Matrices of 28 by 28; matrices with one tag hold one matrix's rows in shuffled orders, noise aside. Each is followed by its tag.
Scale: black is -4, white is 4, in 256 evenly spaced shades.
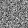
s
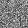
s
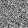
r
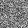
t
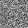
r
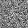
r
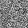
r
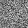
r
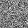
r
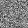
t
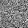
r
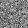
t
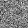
t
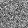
t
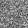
t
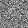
r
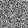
t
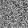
r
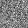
s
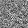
r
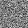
r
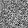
r
